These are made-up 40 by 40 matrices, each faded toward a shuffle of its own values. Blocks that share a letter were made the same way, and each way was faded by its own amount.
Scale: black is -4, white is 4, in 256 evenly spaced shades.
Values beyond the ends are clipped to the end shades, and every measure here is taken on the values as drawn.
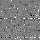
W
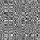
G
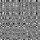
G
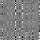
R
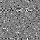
W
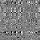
G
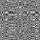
G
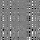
R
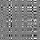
R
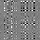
R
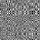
G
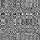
G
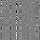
R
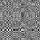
G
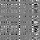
R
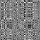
G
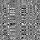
G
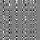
R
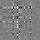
R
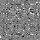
W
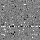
W
